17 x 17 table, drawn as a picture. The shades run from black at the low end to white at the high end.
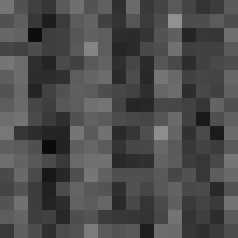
The histogram is bell-shaped. On average the colour sits 30% of the way up the scale. No single row or column stands out from its neighbours. Stripes running up and down repeat 3 times from left to right. No seam splits the table.
